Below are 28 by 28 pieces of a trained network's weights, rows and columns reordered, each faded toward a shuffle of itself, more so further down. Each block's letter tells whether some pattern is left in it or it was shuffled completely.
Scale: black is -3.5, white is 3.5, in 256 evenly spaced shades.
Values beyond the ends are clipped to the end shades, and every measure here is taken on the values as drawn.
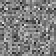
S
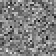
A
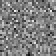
S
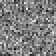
A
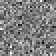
S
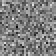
A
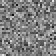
A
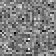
S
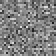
A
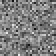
S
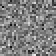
S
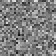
S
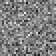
A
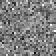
A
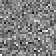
A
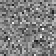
A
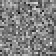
A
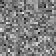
S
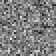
S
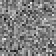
A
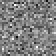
S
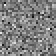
A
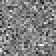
S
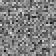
A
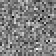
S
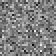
S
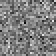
A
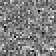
S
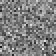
A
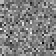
A
